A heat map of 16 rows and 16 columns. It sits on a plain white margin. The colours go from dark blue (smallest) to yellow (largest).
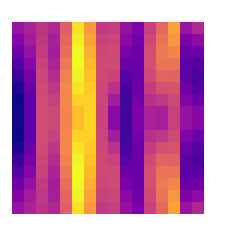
No overall slope runs across the table. It is mirror symmetric from top to bottom. Stripes running up and down repeat 2 times from left to right. The grain runs up and down.
